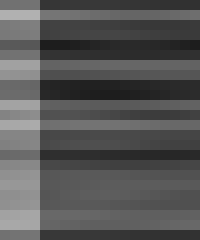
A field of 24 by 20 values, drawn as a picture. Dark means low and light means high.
Seam: vertical, 20% of the way across, the left part higher. Grain: streaks across. Ninth with the highest average: bottom left.
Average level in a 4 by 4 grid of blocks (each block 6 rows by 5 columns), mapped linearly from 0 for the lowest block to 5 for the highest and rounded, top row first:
3000 / 4111 / 4111 / 5222
